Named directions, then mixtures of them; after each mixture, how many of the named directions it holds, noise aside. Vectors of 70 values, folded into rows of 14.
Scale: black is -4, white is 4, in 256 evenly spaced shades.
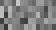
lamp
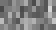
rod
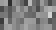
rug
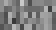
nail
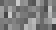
two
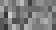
two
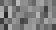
one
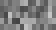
two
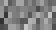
three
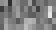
two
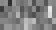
two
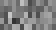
two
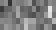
two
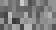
two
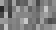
two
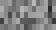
one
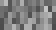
two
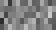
two
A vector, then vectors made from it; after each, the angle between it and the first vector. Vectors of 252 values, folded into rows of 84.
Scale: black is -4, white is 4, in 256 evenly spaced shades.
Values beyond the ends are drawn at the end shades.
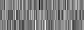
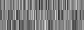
nearly parallel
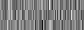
partly opposed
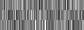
nearly parallel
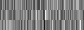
orthogonal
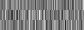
partly aligned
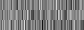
partly opposed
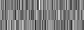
nearly opposite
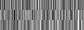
orthogonal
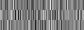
partly opposed
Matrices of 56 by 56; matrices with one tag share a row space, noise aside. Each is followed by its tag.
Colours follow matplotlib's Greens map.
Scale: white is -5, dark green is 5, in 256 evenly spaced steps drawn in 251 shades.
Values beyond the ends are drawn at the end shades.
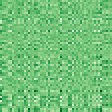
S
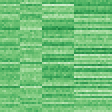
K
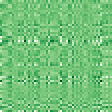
S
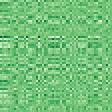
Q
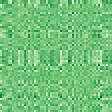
S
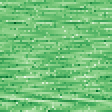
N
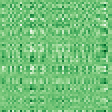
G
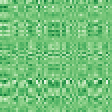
Q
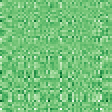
S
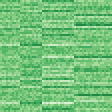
K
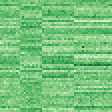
K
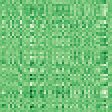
G
